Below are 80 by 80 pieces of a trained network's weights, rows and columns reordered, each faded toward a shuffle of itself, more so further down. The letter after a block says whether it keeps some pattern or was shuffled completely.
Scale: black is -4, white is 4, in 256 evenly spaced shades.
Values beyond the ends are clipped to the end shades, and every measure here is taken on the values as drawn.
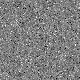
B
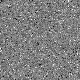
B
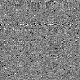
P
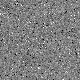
B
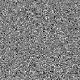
P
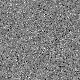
B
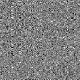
P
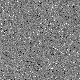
B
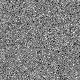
B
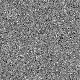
B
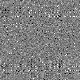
P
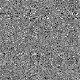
P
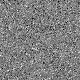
B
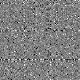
P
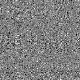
P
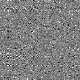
P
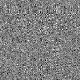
P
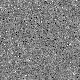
B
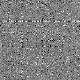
P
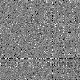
P
